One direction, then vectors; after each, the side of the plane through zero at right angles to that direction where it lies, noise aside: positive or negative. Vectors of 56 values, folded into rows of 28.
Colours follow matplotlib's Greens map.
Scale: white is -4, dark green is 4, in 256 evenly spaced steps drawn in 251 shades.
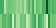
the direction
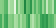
negative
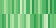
positive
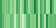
negative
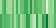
negative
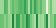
negative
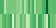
positive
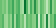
negative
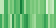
negative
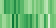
negative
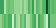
positive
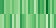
positive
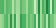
positive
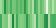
negative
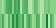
negative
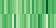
positive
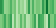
positive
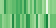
negative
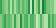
positive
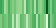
positive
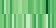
positive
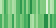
negative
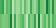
positive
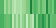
positive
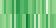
negative
